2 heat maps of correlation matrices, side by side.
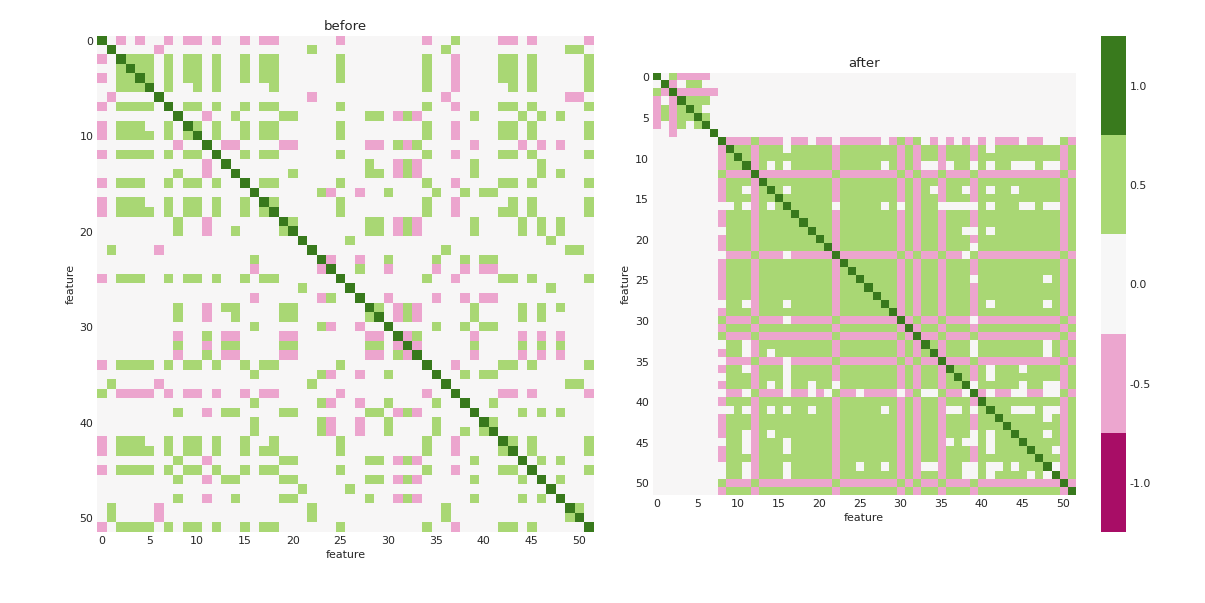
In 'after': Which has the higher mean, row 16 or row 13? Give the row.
13
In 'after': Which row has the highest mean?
21
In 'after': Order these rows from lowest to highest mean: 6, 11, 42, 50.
50, 6, 11, 42
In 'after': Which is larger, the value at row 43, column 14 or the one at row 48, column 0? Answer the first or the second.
the first
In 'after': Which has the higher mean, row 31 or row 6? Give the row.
31
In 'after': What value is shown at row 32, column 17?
-0.5
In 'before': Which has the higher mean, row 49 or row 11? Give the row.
49
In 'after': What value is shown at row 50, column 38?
-0.5
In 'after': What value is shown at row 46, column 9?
0.5
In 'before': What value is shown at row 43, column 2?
0.5
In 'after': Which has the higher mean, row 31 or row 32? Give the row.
31
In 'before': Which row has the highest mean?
3
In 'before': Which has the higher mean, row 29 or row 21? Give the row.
29
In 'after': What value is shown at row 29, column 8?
-0.5
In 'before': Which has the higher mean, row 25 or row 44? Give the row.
25
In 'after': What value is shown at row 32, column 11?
-0.5
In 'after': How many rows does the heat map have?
52
